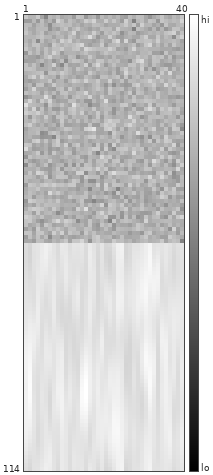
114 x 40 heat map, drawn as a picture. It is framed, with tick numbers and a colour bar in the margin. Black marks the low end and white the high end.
It is made of 2 by 1 panels. Panel 1,1: high, fine-grained. Panel 2,1: very high, streaked downward, faint in contrast.
